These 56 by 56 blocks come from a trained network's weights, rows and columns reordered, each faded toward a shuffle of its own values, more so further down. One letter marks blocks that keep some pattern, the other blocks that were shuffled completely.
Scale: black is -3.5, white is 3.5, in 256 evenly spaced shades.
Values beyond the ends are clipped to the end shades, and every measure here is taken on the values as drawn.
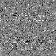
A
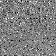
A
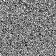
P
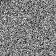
P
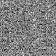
A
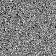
P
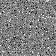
P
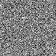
A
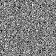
A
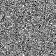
A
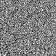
A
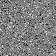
P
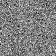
P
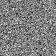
P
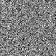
A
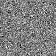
A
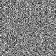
A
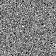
P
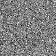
A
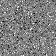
P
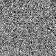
A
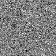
A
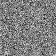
P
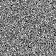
P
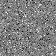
P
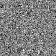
A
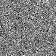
P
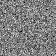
P
